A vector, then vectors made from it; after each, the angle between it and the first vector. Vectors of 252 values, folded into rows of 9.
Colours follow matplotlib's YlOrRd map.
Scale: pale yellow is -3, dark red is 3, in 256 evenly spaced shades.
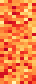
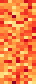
nearly opposite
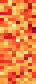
partly opposed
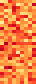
partly aligned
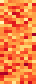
nearly parallel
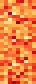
partly opposed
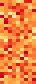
partly aligned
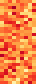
nearly parallel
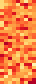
partly aligned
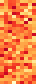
nearly parallel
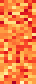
nearly opposite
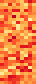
partly opposed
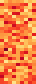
nearly parallel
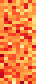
partly aligned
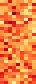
nearly parallel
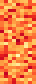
orthogonal
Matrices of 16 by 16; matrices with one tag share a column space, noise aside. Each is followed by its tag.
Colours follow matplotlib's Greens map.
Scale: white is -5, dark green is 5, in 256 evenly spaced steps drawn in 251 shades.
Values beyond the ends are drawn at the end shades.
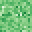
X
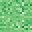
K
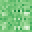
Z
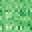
Z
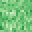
Z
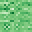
K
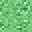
K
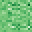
K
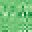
X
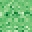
X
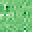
X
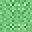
K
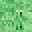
Z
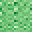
K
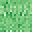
X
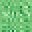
X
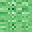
K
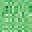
X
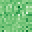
X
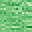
K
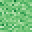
K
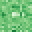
X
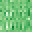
Z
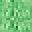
Z
